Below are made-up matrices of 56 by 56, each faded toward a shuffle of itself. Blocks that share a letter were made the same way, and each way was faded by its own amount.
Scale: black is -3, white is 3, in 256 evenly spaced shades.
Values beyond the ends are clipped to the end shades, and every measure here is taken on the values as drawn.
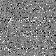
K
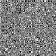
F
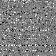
K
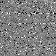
K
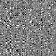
F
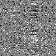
F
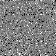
K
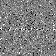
K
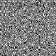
F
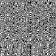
F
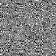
F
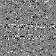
K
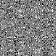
F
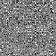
F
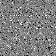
K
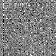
F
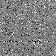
K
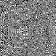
F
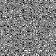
F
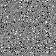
K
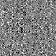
F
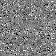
K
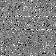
K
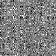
F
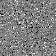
K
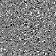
F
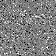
K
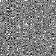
F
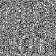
F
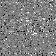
K
